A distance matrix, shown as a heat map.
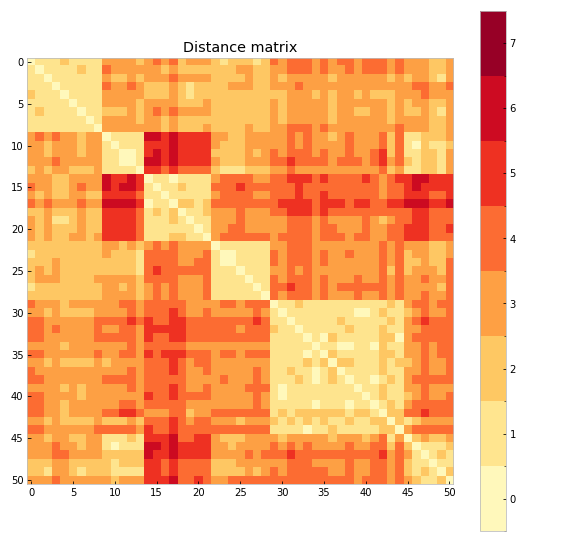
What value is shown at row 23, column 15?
4
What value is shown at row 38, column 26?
3
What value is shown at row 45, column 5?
2
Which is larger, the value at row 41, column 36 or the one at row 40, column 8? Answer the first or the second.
the second
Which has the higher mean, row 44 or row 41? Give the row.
44
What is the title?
Distance matrix
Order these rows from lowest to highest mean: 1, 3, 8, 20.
8, 3, 1, 20
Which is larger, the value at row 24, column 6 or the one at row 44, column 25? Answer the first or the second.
the second
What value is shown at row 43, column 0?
3
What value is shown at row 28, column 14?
3
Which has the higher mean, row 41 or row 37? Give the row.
37
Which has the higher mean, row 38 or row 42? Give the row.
42
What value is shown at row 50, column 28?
4
